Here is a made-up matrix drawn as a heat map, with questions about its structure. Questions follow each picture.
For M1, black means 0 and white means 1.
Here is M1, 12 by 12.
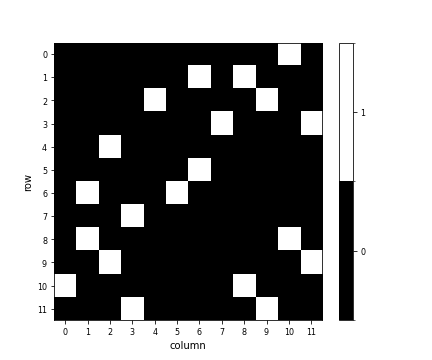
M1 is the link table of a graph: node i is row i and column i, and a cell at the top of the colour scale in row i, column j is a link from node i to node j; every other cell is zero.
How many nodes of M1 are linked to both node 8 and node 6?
1
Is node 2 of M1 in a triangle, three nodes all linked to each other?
no
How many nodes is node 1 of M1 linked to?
2
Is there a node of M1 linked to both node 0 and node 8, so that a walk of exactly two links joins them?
yes
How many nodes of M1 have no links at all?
0
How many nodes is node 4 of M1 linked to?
1
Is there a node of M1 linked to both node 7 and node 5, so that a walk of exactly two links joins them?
no
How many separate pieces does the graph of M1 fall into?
2
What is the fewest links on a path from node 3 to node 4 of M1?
4
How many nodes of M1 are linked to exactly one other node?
4
